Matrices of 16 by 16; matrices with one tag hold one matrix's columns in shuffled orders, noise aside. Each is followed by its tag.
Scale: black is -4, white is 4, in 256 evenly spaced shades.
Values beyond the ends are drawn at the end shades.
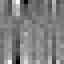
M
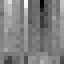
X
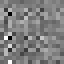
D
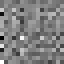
D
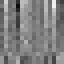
X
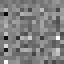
D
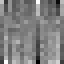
M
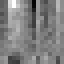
X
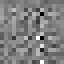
D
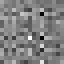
D
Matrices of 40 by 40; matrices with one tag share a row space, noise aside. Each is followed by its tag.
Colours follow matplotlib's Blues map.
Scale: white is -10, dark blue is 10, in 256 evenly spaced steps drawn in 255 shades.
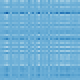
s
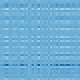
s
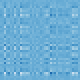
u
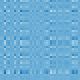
u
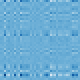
u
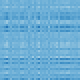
s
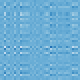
u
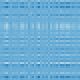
s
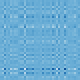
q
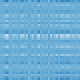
s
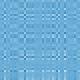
q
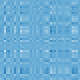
u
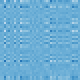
u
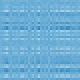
s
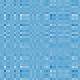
u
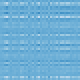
s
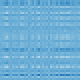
s
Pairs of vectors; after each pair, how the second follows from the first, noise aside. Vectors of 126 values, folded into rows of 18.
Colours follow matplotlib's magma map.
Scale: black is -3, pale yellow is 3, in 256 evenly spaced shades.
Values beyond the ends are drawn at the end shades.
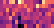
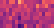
shrunk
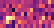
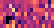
negated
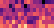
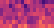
shrunk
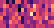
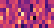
reversed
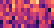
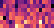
reversed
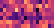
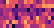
reversed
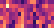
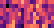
negated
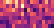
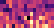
reversed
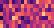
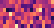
reversed
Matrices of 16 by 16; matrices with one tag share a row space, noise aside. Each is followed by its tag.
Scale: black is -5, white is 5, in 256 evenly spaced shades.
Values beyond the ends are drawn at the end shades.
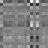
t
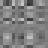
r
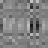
t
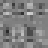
r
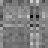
t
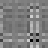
t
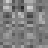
r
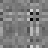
t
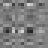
r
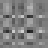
r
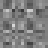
r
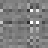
t
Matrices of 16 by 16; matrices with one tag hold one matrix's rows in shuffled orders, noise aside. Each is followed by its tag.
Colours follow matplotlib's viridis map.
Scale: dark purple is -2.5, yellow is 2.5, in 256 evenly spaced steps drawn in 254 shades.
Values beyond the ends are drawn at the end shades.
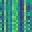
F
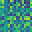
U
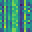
F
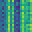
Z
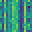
F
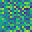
U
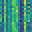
F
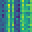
Z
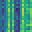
Z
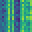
Z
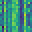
F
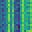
Z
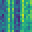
Z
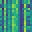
F
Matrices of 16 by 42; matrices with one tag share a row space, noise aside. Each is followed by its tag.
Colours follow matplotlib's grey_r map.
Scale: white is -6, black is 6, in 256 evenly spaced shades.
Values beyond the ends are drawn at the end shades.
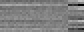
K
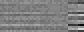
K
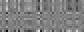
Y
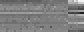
K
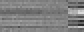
K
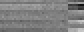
K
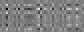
Y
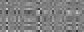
Y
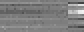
K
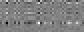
Y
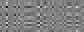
Y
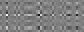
Y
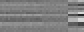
K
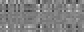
Y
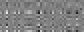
Y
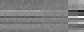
K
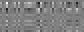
Y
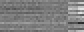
K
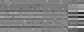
K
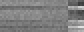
K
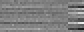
K
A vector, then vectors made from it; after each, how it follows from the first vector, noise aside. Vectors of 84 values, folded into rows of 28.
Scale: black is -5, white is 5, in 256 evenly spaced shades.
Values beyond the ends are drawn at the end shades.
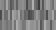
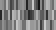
scaled up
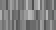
negated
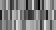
scaled up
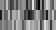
scaled up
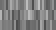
negated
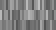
negated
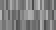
negated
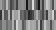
scaled up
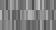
negated
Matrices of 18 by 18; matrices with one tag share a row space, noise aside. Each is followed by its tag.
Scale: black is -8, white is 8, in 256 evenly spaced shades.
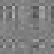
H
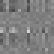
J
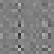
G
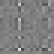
G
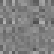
H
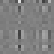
G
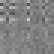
J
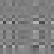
H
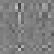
G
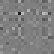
G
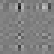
G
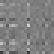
J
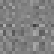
H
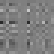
J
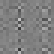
G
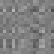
H
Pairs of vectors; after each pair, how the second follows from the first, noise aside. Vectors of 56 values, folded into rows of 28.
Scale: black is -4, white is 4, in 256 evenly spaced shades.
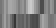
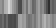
wrapped around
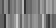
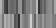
wrapped around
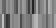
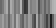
wrapped around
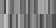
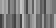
wrapped around
